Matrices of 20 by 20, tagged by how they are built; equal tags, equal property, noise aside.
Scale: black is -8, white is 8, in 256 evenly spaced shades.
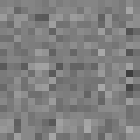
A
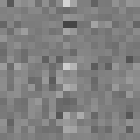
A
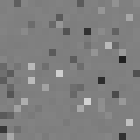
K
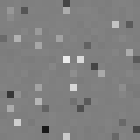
K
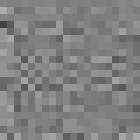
A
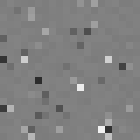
K
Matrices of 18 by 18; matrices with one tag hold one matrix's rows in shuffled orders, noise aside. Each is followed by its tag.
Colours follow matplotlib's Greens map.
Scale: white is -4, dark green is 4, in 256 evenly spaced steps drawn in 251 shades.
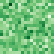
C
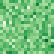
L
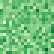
L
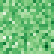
L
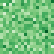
L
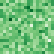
C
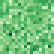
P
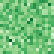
P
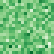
C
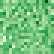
L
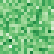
P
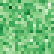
C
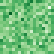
C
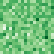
L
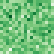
P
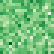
C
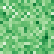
L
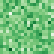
P
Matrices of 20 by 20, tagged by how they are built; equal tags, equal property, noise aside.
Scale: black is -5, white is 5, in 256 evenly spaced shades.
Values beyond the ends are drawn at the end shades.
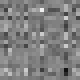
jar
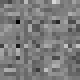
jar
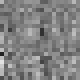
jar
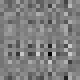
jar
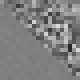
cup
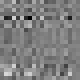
jar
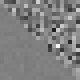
cup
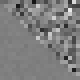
cup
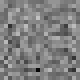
jar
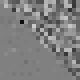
cup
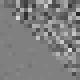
cup
